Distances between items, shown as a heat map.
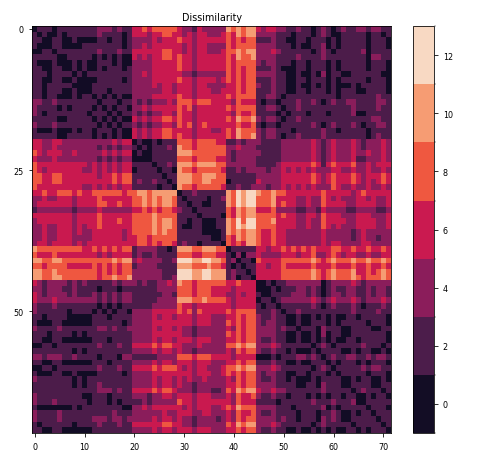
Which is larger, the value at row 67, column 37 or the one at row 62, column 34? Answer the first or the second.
the second
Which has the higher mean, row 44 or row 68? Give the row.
44
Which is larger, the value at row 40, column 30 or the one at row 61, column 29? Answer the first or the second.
the first
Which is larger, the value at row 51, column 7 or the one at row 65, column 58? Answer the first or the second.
the second
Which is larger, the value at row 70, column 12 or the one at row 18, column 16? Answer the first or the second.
the first
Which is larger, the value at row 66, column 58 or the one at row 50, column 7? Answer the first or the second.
the first
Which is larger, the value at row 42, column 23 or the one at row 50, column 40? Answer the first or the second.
the second
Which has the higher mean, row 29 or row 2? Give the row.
29
